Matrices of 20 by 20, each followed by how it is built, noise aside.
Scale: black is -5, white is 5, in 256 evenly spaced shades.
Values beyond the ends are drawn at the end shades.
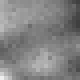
smooth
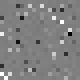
sparse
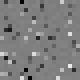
sparse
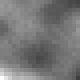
smooth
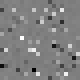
sparse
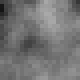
smooth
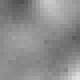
smooth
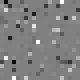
sparse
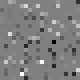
sparse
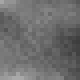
smooth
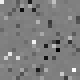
sparse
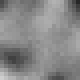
smooth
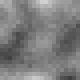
smooth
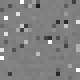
sparse
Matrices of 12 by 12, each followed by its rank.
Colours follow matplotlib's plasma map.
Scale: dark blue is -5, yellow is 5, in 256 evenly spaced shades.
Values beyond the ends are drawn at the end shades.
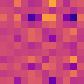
two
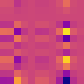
one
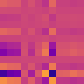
one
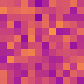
full rank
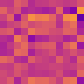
two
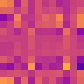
two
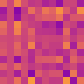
two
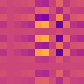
one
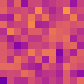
full rank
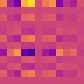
one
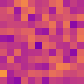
full rank
